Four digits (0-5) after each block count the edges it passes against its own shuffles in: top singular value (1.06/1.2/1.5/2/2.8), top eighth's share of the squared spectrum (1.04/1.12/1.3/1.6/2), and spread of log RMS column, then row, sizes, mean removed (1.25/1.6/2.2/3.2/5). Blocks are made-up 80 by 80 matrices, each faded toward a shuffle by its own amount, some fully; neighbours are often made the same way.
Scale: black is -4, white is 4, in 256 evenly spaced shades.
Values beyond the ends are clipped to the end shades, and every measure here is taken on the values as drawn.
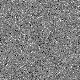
2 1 0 0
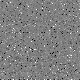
1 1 0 0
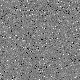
1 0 0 0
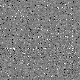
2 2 1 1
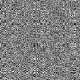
4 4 3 2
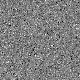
1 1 0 0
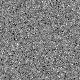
1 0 0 0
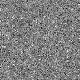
3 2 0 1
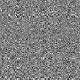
4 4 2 3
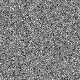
2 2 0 0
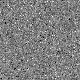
0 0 0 0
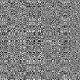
5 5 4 3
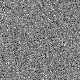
0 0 0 0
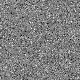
0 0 0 0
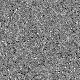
1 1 0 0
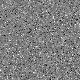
2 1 0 0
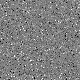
1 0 0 0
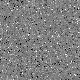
2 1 0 0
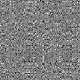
4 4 2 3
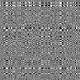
5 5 3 4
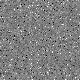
2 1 0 0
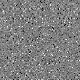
3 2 1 1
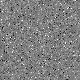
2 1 0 0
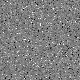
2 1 0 0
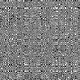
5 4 3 3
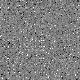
3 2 1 1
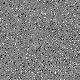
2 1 0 0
